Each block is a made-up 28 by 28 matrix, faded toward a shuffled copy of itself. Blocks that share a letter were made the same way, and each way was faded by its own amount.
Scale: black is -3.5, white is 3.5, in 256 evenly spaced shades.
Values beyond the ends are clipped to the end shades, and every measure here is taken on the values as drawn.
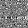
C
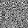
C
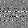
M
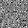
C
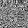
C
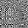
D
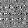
M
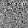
C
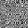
D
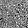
C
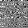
M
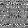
M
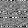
M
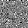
C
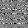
M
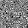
C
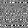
M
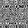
D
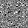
C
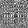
D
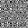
D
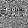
M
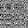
D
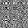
D
